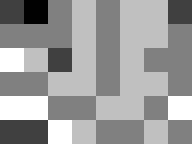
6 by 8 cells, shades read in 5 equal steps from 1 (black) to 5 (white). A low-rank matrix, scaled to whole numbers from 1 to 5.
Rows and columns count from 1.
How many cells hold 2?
5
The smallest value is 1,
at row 1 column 2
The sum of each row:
23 27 28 28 32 26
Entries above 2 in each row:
5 8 7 8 8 6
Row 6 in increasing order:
2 2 3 3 3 4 4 5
